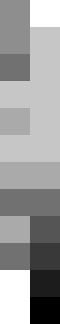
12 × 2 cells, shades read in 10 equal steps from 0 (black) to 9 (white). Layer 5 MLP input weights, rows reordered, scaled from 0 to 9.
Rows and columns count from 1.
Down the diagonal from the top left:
5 7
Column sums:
72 60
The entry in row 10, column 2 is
2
